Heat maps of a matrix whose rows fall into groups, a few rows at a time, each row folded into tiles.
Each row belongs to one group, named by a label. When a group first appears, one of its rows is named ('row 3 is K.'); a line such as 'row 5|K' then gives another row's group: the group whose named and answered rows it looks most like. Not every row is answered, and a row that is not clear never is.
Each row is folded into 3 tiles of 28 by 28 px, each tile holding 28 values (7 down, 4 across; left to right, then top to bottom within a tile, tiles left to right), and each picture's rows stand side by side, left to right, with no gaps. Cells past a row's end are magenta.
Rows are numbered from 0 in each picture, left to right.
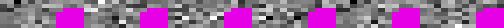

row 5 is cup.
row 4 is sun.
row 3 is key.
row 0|sun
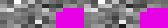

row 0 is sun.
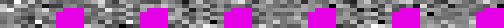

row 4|cup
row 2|cup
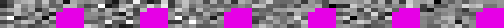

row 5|sun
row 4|key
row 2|key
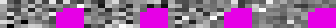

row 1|cup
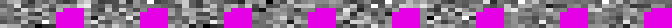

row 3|sun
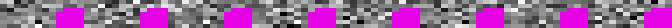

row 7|key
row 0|sun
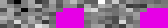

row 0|cup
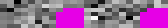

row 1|key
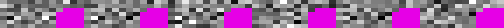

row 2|key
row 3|cup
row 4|key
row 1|key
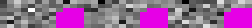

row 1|sun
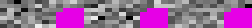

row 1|key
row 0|cup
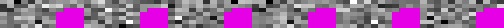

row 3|sun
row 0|sun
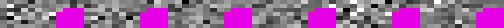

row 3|key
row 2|sun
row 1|key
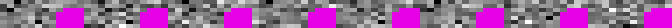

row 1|cup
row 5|sun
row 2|cup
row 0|sun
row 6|key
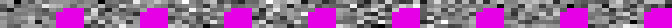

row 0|sun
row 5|key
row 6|cup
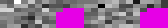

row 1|cup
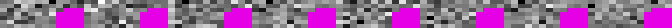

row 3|sun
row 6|sun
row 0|cup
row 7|key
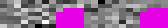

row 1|sun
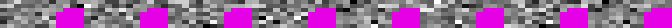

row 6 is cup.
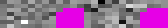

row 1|sun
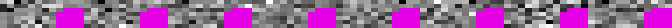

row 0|sun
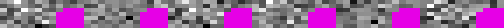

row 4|sun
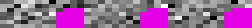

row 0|cup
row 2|key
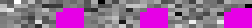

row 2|key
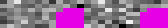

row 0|key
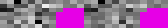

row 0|sun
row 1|sun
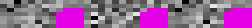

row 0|sun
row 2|sun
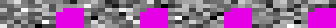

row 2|key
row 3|cup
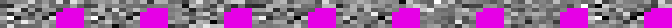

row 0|key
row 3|key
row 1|key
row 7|key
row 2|cup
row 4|key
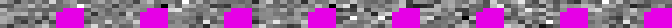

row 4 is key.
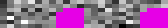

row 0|key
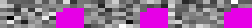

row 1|cup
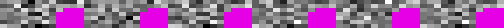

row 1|key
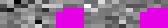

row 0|sun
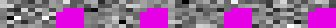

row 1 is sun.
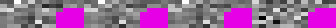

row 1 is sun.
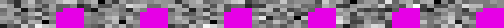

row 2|cup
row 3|key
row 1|sun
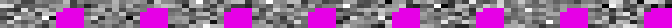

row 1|key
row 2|cup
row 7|cup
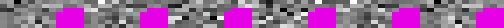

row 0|sun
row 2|key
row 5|sun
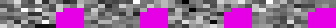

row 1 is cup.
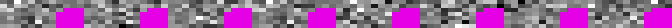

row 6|sun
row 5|cup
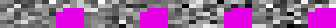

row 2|cup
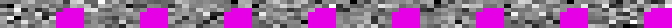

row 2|key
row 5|sun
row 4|sun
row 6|key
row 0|key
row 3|key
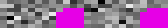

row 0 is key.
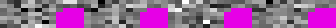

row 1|sun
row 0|cup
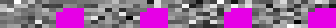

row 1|key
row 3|cup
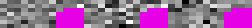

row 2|sun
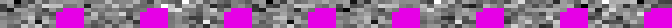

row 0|sun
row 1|key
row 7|cup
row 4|sun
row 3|sun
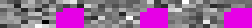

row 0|cup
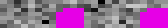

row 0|cup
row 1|sun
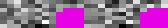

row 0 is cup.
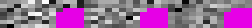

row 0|cup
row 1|key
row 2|sun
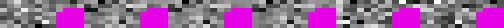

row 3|sun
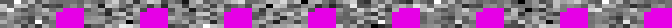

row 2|cup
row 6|cup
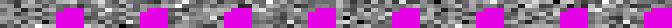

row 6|cup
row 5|cup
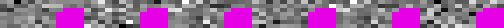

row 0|sun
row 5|cup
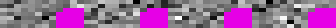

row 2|key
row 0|key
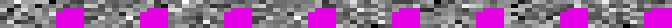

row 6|key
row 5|sun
